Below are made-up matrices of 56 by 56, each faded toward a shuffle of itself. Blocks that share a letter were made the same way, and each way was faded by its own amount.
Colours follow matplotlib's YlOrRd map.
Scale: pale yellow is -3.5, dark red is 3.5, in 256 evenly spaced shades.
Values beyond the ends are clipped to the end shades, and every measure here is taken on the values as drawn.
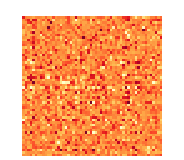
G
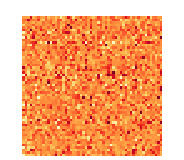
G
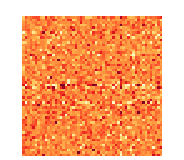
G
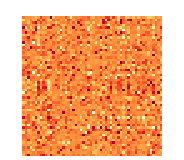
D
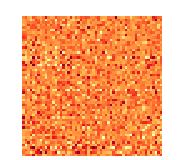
G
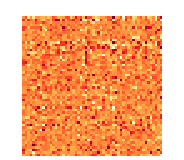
G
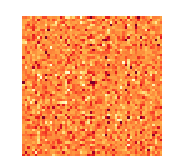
D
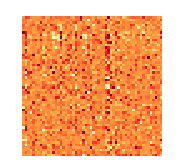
D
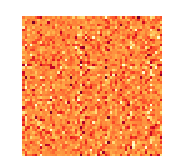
D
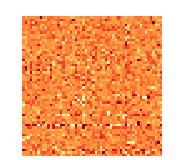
G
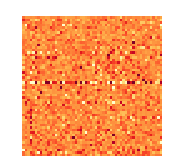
G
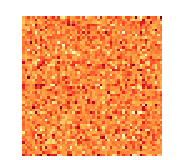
G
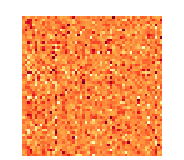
D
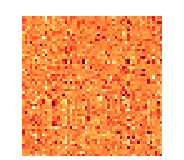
D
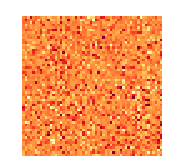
D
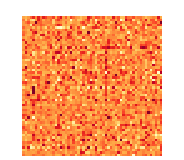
G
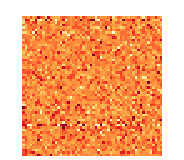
G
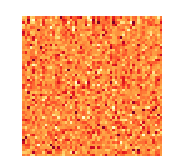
D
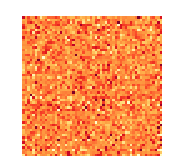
G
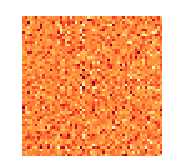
D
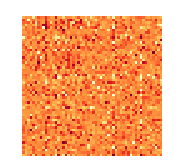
D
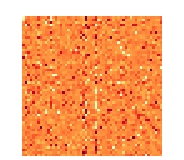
D
